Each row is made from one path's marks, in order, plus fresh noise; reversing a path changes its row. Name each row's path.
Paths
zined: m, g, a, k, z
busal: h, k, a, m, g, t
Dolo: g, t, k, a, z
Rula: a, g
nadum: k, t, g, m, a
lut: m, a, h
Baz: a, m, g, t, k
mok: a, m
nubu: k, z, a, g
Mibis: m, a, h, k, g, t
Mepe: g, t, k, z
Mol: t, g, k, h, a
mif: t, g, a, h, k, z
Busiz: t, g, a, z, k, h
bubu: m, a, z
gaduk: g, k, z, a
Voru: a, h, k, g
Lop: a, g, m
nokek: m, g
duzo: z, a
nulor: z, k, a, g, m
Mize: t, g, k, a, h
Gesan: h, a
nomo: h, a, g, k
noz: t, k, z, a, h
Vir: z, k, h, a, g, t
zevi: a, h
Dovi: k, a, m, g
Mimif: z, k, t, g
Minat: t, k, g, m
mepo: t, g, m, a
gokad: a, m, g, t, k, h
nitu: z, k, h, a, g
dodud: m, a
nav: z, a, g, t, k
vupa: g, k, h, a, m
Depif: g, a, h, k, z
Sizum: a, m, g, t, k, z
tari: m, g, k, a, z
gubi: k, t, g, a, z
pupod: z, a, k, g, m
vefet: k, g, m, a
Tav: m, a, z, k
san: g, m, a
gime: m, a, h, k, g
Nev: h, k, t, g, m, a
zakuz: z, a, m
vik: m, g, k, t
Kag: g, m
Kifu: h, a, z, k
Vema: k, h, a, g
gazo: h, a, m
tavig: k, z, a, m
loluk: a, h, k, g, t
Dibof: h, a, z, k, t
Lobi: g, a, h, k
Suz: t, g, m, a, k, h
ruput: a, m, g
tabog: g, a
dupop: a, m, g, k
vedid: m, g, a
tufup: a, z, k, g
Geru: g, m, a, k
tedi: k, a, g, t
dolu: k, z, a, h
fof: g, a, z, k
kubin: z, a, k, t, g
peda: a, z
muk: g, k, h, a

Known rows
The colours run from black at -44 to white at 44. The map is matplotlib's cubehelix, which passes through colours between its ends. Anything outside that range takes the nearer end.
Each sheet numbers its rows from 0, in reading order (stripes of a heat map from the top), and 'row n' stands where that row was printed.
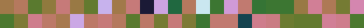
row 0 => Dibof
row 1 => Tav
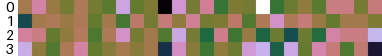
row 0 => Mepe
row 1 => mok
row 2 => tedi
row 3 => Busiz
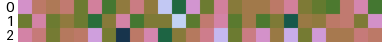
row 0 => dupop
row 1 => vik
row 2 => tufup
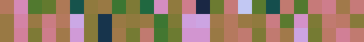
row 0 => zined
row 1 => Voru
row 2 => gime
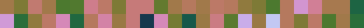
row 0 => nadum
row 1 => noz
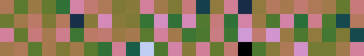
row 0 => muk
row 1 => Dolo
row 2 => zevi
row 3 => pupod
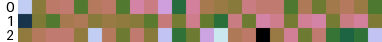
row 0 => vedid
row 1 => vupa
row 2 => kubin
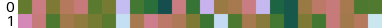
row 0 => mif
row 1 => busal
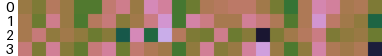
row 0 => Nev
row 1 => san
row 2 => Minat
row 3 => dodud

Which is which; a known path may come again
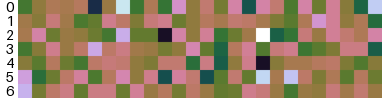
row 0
gubi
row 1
nadum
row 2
Sizum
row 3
fof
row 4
Mol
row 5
dolu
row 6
tabog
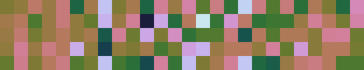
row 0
peda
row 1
Dibof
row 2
Lop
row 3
Voru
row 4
mif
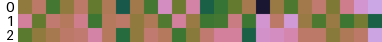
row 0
nulor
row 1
zevi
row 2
Vema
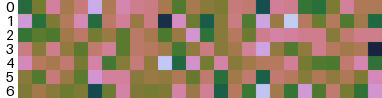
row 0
Kifu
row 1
noz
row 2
tavig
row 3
dodud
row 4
dupop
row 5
Gesan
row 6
tari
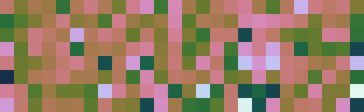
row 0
vefet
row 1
zakuz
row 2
Tav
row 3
lut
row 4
nubu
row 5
gazo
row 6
Mibis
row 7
gokad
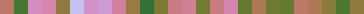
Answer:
duzo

